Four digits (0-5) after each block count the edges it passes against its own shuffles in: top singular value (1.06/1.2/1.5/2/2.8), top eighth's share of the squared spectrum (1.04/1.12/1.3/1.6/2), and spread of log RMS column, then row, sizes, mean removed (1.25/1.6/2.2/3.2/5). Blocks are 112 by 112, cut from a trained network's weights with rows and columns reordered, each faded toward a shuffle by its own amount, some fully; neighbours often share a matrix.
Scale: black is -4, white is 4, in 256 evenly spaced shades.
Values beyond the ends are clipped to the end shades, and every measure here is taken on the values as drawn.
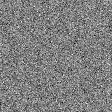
0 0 0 0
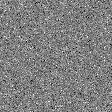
0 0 0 0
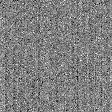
3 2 0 1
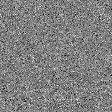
1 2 0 2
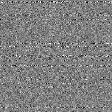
3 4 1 4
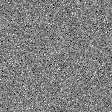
0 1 0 0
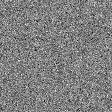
0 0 0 0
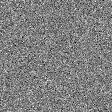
0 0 0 0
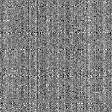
4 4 2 3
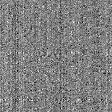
3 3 1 2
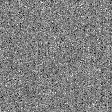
2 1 0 0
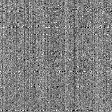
4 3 1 3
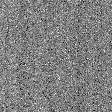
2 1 0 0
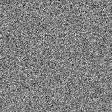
2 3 0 1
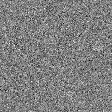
2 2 0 1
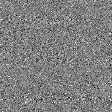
2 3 0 3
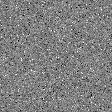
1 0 0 0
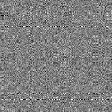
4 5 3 3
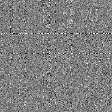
4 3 3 2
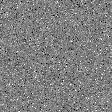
1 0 0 0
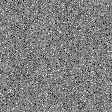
1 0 0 0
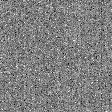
2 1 0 0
